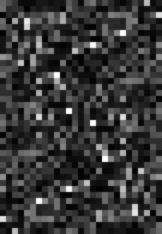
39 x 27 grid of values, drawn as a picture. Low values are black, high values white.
Odd rows or columns: none. Histogram: skewed, a long tail of high values. Symmetry: a half turn. Stripes: none. Average level on the scale: 20%. Slope: none. Seam: none.
